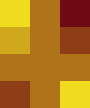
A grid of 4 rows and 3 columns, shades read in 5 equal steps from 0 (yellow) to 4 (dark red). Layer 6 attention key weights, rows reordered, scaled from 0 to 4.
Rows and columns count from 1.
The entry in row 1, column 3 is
4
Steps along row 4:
down down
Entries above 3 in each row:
1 0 0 0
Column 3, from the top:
4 3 2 0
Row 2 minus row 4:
-2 0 3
